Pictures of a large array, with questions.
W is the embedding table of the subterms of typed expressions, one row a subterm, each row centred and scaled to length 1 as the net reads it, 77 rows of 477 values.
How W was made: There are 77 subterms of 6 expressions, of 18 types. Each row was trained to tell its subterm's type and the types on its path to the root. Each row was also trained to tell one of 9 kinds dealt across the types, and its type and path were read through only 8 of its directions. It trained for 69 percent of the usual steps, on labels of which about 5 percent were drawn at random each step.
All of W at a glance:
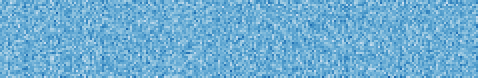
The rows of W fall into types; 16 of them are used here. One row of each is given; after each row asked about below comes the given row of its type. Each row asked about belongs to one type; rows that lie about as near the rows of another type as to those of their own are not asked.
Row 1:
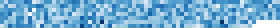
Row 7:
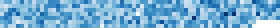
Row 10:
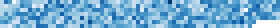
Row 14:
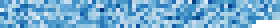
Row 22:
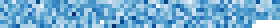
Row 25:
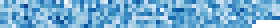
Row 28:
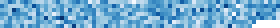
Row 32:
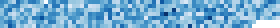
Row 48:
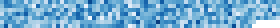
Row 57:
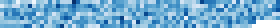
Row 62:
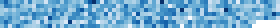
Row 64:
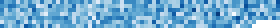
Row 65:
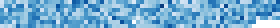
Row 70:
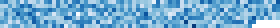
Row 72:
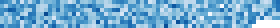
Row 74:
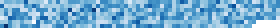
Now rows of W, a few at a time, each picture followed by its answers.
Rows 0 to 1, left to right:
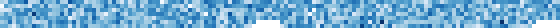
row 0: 28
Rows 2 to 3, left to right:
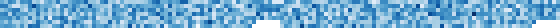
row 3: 28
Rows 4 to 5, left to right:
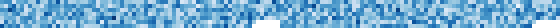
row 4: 72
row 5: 22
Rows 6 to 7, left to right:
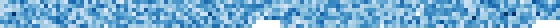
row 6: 25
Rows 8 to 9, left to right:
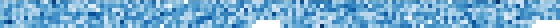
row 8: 32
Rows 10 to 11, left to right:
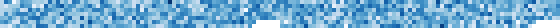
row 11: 70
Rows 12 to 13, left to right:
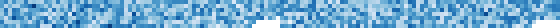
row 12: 70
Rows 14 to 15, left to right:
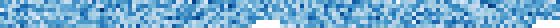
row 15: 25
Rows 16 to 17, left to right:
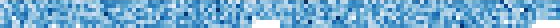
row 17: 57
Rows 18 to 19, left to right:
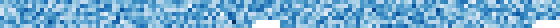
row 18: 32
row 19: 22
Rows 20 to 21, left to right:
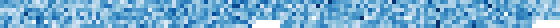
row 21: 48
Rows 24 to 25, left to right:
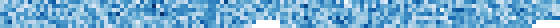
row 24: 28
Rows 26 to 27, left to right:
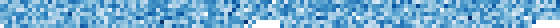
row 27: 57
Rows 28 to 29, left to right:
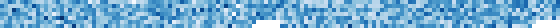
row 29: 74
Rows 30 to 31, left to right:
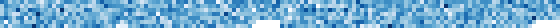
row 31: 70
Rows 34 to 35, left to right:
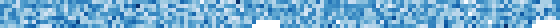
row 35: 72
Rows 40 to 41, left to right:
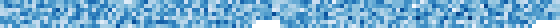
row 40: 62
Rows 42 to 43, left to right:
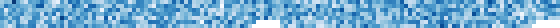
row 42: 65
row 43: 7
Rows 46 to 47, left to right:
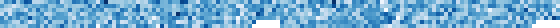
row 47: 65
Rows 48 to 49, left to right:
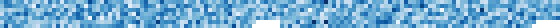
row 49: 65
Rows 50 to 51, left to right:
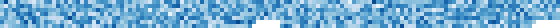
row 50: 70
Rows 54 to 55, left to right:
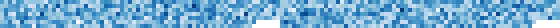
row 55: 32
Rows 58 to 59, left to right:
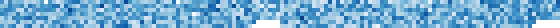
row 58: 57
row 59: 10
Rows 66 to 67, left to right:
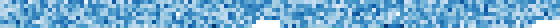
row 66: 25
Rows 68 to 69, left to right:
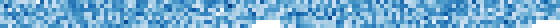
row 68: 57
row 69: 7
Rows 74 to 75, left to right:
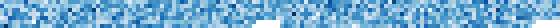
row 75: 48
